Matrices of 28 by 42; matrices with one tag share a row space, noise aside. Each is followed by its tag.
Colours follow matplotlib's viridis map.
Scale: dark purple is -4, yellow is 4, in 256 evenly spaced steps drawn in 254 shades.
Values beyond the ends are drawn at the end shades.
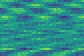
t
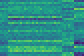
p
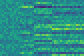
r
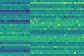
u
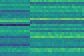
u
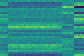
p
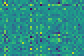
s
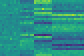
r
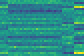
p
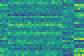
p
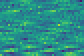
t
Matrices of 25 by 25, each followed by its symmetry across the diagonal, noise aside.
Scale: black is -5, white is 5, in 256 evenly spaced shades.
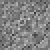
symmetric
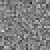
antisymmetric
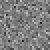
symmetric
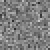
neither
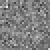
symmetric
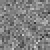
antisymmetric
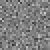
antisymmetric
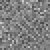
symmetric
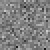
neither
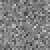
antisymmetric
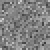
symmetric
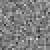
antisymmetric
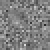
antisymmetric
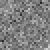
symmetric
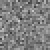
antisymmetric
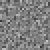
antisymmetric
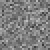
neither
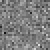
neither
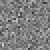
antisymmetric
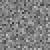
symmetric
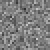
neither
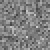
symmetric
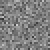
neither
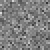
symmetric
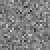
antisymmetric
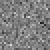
neither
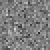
neither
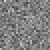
neither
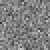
neither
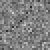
symmetric
